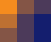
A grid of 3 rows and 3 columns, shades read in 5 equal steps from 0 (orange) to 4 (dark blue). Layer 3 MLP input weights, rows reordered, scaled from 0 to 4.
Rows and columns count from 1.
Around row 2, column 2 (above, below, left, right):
2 3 1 4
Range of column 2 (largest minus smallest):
1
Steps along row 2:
up up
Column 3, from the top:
3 4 4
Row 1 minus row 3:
-2 -1 -1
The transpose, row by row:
0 1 2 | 2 3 3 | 3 4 4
